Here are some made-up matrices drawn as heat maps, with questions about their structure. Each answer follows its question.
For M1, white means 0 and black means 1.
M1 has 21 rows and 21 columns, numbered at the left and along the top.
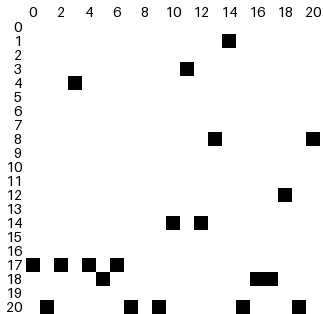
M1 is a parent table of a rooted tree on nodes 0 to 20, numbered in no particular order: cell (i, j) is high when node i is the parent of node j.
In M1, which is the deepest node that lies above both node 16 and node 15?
20
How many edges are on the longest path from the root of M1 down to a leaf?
9
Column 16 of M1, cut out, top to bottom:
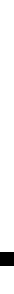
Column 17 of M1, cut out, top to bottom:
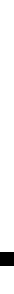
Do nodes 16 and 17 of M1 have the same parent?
yes
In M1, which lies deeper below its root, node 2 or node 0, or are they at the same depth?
the same depth
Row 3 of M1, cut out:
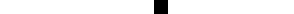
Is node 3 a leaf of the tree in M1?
no
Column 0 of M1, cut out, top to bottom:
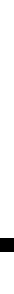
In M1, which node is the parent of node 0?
17
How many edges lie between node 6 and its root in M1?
7
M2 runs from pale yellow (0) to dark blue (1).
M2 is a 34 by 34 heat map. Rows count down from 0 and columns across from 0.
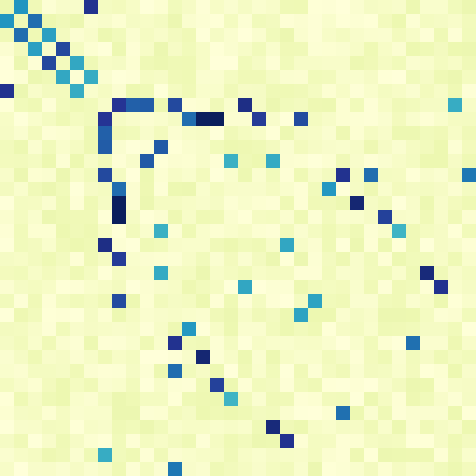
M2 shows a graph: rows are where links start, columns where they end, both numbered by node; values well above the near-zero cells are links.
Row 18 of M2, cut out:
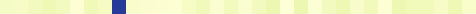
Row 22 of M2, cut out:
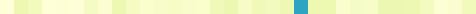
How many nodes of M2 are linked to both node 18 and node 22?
0
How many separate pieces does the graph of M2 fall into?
2
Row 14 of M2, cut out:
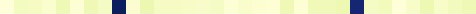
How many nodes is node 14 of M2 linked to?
2
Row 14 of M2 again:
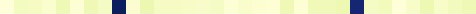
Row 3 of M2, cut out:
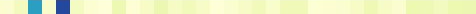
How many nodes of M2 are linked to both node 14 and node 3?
0
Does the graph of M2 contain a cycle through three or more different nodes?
yes
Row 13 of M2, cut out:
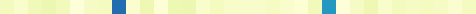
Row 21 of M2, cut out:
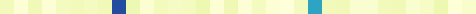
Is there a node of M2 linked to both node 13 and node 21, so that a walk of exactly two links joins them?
yes
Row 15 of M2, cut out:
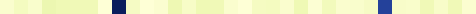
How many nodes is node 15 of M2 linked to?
2
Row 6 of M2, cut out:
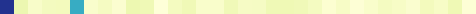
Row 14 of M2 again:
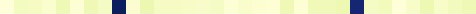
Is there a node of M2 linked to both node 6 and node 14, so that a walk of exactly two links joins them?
no
